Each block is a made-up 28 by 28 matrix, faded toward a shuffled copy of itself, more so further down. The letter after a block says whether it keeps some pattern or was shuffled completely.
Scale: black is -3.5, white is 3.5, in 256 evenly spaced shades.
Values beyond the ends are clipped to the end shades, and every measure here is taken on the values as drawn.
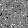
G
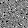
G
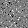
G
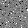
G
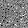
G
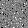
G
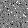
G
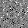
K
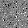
K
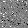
G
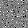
K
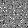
G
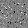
G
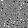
G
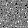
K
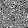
K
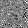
G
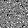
G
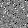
G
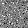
G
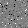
G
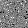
G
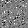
K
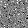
G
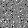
K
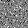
G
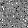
K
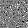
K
